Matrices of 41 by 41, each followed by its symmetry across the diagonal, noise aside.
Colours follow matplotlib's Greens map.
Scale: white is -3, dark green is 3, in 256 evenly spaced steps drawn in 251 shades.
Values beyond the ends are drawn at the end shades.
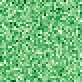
neither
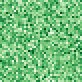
antisymmetric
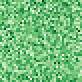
antisymmetric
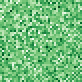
symmetric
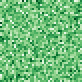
symmetric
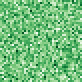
neither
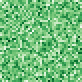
symmetric
